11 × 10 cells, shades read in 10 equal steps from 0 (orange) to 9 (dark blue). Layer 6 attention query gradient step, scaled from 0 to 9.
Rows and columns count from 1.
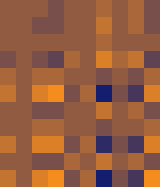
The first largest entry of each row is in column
4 3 1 4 7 7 3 7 7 3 7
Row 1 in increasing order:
3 3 4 4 4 4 4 4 5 5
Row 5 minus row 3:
-1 0 -1 -1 0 0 2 0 1 -1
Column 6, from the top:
4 4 4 4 4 3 4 4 3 4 3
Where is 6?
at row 4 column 4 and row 4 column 10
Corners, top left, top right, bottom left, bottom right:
4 5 2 0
